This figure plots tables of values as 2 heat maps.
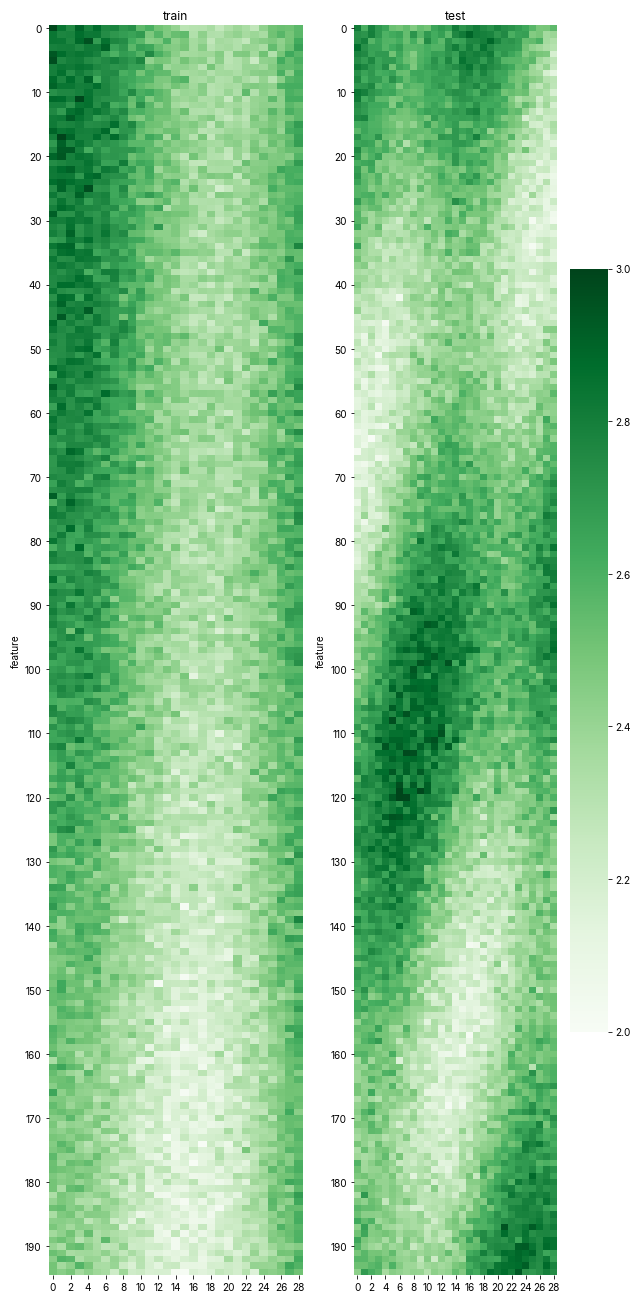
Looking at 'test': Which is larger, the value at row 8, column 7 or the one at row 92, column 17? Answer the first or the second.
the second
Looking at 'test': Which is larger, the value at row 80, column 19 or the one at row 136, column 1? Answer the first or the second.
the second
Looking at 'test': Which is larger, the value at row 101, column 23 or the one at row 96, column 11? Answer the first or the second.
the second
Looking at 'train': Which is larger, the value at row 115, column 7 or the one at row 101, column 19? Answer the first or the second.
the first
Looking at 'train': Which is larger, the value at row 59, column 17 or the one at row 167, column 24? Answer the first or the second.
the second
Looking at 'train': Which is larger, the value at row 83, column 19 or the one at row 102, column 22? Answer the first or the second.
the second
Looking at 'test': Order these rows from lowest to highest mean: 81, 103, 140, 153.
153, 140, 81, 103
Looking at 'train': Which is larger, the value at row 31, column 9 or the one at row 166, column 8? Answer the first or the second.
the first
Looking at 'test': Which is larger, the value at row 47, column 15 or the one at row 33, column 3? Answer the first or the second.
the first
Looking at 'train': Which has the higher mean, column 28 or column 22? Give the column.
28
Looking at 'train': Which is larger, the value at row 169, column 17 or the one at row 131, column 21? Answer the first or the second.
the second
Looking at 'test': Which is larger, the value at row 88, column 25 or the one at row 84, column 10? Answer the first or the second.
the second
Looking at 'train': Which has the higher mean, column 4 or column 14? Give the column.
4
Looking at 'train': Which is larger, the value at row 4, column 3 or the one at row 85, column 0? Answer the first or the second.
the first
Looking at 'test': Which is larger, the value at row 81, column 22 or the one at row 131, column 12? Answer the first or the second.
the first
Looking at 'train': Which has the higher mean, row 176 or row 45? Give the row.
45
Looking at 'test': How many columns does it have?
29
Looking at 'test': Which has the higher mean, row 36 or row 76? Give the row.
76
